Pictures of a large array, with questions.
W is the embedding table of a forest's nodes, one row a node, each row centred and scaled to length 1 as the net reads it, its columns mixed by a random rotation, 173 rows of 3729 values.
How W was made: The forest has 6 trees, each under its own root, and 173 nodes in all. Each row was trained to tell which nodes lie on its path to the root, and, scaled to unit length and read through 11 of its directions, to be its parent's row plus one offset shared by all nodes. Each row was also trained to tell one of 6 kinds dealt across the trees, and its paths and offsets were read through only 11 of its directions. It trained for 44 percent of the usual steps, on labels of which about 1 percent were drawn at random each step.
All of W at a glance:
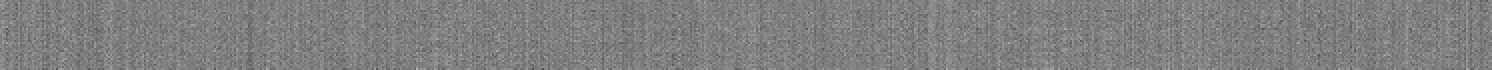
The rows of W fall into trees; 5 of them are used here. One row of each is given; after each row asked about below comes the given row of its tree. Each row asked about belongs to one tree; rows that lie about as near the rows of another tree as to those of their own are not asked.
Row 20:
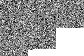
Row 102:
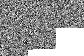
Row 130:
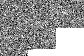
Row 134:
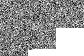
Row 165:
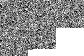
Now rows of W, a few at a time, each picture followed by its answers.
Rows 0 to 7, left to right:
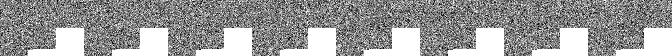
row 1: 134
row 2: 102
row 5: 165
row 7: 102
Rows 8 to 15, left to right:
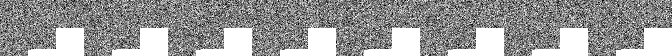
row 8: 134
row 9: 20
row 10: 102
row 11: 20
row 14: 134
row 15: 165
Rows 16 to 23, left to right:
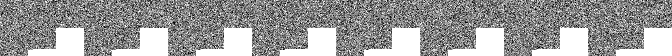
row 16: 134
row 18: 134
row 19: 102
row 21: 134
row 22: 165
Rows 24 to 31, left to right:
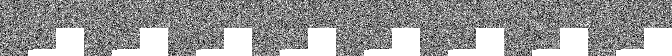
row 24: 165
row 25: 102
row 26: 134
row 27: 102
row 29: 102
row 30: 134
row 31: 134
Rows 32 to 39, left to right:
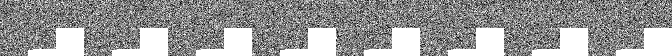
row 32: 20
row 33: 102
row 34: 20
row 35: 165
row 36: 165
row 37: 130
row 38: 102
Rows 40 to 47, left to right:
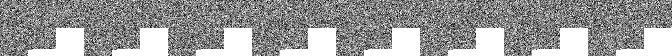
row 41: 165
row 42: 102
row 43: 102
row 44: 165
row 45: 102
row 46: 102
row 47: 20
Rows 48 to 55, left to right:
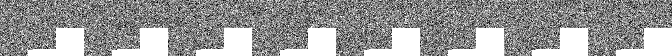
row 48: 102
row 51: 134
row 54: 130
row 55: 165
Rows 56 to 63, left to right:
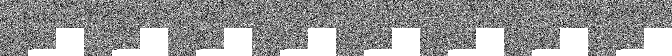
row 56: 134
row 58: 134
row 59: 134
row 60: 102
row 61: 102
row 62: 130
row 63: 134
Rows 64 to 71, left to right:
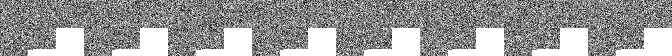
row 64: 102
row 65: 134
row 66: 102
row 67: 134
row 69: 134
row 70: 165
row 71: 102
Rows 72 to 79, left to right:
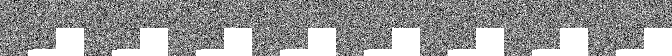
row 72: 165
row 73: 165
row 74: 165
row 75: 134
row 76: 130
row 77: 102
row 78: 134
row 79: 130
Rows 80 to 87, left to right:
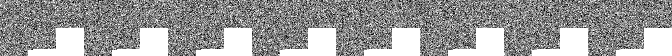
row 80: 102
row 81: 165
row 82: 165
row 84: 134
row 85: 134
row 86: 102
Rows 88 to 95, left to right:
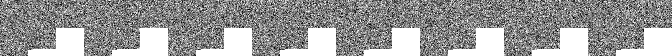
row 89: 102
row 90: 165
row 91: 165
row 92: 102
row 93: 20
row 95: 165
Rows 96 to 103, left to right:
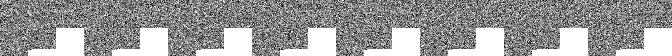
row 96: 165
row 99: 165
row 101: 102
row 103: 20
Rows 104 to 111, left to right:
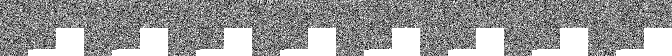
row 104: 134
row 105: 134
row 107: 20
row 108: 102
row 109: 134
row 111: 134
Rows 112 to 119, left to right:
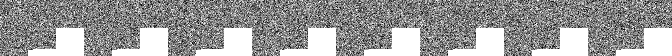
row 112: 134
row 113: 165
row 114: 102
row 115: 20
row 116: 134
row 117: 134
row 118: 130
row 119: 102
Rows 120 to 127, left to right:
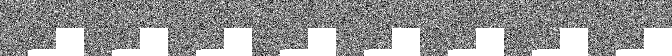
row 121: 165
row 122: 102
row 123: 102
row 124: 165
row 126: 102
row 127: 102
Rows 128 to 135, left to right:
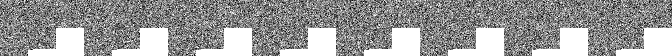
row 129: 102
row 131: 102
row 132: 165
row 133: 134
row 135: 165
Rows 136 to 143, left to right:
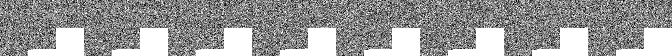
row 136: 130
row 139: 102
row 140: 134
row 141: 102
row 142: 20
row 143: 134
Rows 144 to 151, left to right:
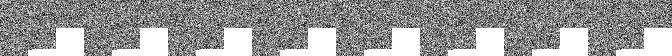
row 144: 165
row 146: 130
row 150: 134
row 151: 165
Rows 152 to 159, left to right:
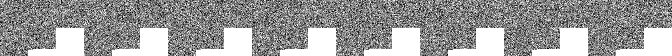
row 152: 165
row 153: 134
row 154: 134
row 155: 165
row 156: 165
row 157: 165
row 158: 102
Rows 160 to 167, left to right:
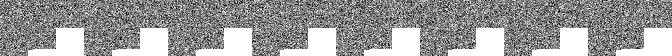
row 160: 134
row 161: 165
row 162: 130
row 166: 134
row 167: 165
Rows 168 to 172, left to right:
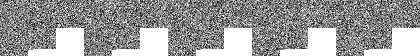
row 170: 134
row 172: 20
